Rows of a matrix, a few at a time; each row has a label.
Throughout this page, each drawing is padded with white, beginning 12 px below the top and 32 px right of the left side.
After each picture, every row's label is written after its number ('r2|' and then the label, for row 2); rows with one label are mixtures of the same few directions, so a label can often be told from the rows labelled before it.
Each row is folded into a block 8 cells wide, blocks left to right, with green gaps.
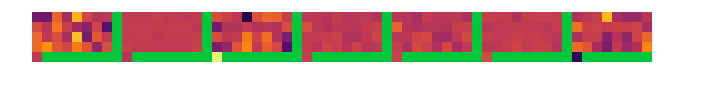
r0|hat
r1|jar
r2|jar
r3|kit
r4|kit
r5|jar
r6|jar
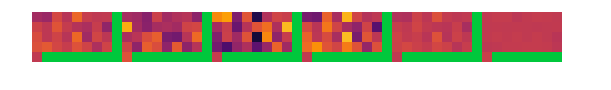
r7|hat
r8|kit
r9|hat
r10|hat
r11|hat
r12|jar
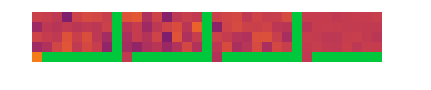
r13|jar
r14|hat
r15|kit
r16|kit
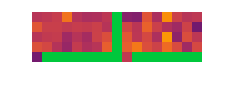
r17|jar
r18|hat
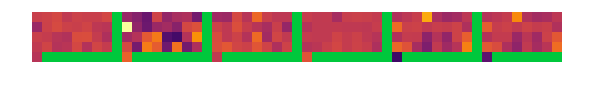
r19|kit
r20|kit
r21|hat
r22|jar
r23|jar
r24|jar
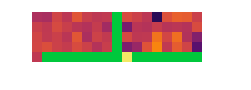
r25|hat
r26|jar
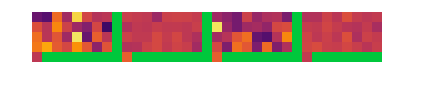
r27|hat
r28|jar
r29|kit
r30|hat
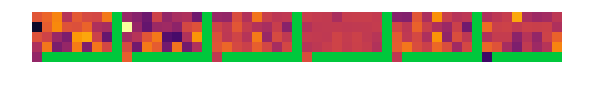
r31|kit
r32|kit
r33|hat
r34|jar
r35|hat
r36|jar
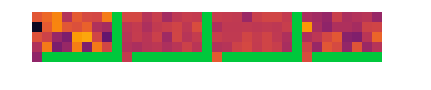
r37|kit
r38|hat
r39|jar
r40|kit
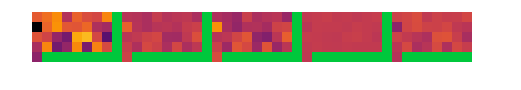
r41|kit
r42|kit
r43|kit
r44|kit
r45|kit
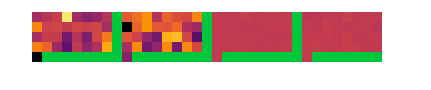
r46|jar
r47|kit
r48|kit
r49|hat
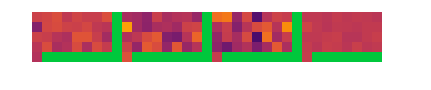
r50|kit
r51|kit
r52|hat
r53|kit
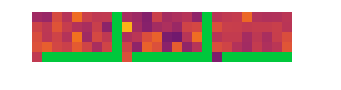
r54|hat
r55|kit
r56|jar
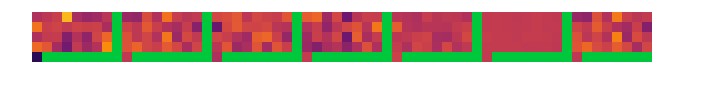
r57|jar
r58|hat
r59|kit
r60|hat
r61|kit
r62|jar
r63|hat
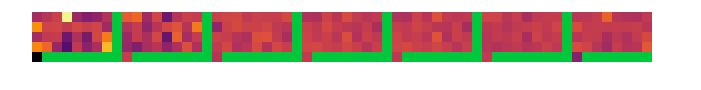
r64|jar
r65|hat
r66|kit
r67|hat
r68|hat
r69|hat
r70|jar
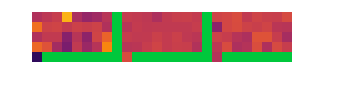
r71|jar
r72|jar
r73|kit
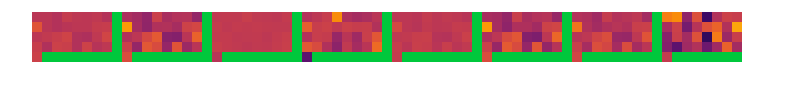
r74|kit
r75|kit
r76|jar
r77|jar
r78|kit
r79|kit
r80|kit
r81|hat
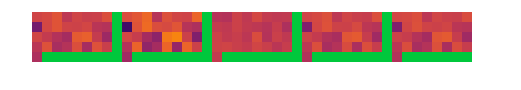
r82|kit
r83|kit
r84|hat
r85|kit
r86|kit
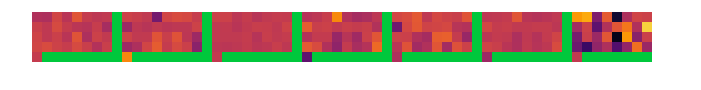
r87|hat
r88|jar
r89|hat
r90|jar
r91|kit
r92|jar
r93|hat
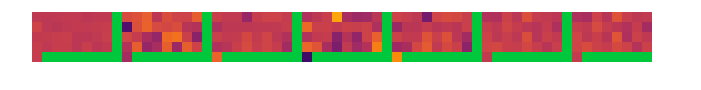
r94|kit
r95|kit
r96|jar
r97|jar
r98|jar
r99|hat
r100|hat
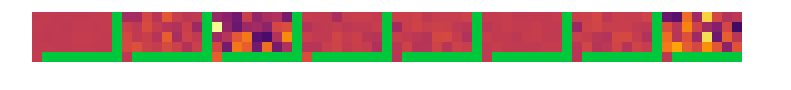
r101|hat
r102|hat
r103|kit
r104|jar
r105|kit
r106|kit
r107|kit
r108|hat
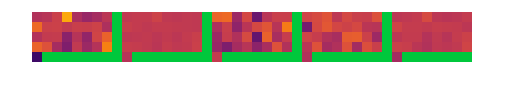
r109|jar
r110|jar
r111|hat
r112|kit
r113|jar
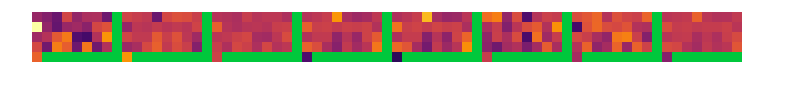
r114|kit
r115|jar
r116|kit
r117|jar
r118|jar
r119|hat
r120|kit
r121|jar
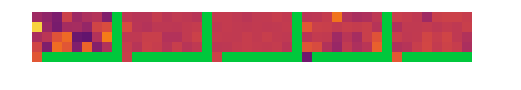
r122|kit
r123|kit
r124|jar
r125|jar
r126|jar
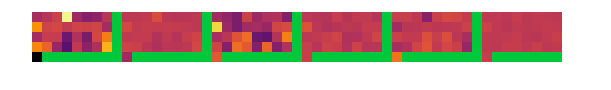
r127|jar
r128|jar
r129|kit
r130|kit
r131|jar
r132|kit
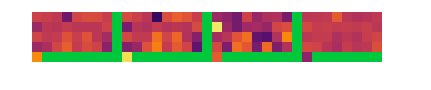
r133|jar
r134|jar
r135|kit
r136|jar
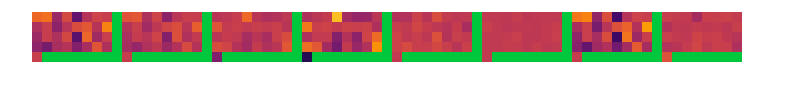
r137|hat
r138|hat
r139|jar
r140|jar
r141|hat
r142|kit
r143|hat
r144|jar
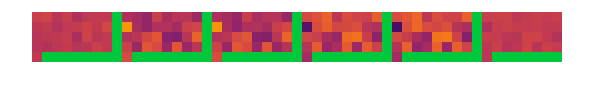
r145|hat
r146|kit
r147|kit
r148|kit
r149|kit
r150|kit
